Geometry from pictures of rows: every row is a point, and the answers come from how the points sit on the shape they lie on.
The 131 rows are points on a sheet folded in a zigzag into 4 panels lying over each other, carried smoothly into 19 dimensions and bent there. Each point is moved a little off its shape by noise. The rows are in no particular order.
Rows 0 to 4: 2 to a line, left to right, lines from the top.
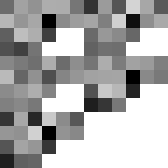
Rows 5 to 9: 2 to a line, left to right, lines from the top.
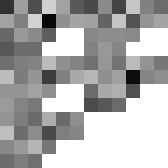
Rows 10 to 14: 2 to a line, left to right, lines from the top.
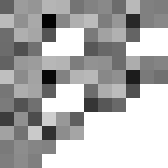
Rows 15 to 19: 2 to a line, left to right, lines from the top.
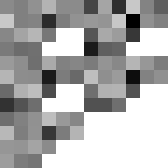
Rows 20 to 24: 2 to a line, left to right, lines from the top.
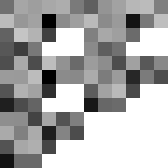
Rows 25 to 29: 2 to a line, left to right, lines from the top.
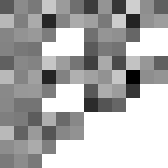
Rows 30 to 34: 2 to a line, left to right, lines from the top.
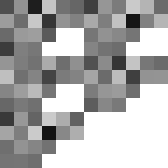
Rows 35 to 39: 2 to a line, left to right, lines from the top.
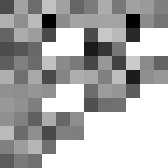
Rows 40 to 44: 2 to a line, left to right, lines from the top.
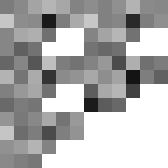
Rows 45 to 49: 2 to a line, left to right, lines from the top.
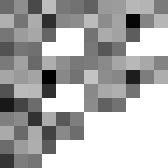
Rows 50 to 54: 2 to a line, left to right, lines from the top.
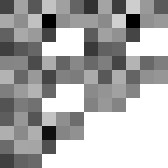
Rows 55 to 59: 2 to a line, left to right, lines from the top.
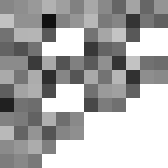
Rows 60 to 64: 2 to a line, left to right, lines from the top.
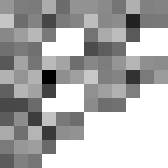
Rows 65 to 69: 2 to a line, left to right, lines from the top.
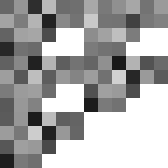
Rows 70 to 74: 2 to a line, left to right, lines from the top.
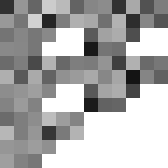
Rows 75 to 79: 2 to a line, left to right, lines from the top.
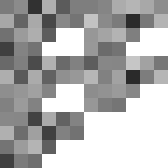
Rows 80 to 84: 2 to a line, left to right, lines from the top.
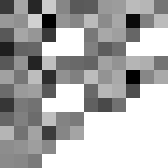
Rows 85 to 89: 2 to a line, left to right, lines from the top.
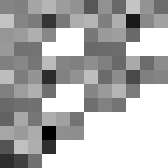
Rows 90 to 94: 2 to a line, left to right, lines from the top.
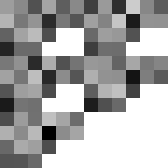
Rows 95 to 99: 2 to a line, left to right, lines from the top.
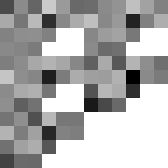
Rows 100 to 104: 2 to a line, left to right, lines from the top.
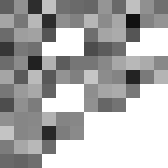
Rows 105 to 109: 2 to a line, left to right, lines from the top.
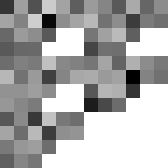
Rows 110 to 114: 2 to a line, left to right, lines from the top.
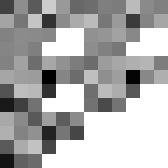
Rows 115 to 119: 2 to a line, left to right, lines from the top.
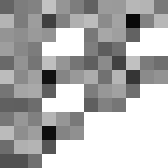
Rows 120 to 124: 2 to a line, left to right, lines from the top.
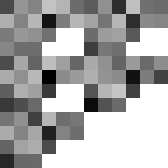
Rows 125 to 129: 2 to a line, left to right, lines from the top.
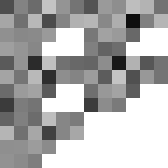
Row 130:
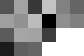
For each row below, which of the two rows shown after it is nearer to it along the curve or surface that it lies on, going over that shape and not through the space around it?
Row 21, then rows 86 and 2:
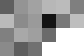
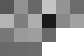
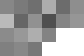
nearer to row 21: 86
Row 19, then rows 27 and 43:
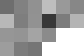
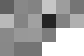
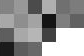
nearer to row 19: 27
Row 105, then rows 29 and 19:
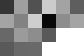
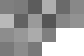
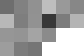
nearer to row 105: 19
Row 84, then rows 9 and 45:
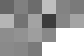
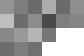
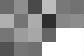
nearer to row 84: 45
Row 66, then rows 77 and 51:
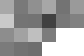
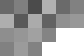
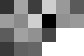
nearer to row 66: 77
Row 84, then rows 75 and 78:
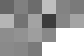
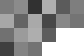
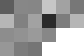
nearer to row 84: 78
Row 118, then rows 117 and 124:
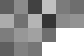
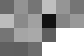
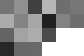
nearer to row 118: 124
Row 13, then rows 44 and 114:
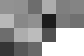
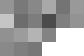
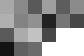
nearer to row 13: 114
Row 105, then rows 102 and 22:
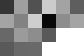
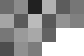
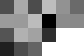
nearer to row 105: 22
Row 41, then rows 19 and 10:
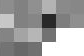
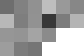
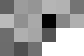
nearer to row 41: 19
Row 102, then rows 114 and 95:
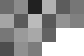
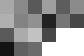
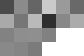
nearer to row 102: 114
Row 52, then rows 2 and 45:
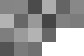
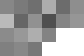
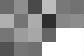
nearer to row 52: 2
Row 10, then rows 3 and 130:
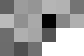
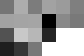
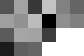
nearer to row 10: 3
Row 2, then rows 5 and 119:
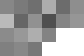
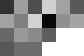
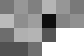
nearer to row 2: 119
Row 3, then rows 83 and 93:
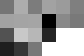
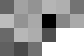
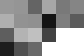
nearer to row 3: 83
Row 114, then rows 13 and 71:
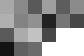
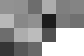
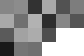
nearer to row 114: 71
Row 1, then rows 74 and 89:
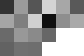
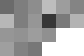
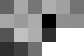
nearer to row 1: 89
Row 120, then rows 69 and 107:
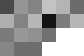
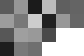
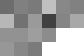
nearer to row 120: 107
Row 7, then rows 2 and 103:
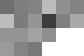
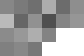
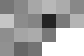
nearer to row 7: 103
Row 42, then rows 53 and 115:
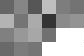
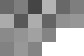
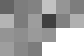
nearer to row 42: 115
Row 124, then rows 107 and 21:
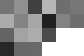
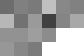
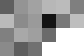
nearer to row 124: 107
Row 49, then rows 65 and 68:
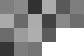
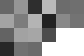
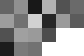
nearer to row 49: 68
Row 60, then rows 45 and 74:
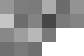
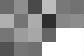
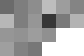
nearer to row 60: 45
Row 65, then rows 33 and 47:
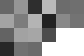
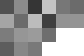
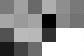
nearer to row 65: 33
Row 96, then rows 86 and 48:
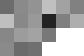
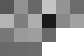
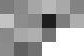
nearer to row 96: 48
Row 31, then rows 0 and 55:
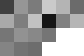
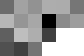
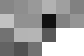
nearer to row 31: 0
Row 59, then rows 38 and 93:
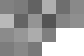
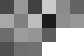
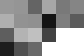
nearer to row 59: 93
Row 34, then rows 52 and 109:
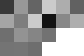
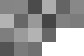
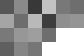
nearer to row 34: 109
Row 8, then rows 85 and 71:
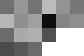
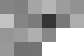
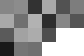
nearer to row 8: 85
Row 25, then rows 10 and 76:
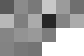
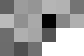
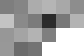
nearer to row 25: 76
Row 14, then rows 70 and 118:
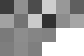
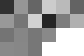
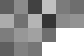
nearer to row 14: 118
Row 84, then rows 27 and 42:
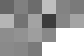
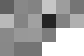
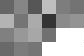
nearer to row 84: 42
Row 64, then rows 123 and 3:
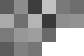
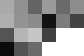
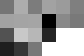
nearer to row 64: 123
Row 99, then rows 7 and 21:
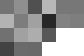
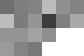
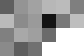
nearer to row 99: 7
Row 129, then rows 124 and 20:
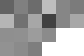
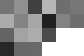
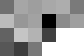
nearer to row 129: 124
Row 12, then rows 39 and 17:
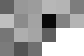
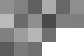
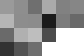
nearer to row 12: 17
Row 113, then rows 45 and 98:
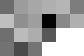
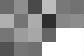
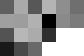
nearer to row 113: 98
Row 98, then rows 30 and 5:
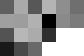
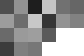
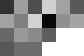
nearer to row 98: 5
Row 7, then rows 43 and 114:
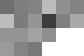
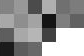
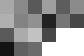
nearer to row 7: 43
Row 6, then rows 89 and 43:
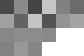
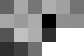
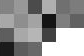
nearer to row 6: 43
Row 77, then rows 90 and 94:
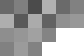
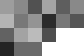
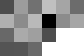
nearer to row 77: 90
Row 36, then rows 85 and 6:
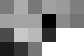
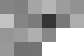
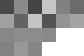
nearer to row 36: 85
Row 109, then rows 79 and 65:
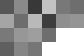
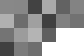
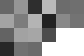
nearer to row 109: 65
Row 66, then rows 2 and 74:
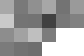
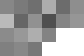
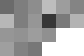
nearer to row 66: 2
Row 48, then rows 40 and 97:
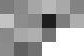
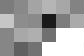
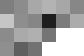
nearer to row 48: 40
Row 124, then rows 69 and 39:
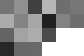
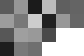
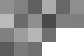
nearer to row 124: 69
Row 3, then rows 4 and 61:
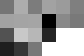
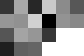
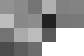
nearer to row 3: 4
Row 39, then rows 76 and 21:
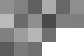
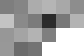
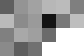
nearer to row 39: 76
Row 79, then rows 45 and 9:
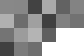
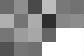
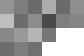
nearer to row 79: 9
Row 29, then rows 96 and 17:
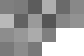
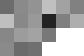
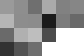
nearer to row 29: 17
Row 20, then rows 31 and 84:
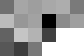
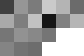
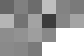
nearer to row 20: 31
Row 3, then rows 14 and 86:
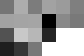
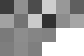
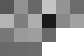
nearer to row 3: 86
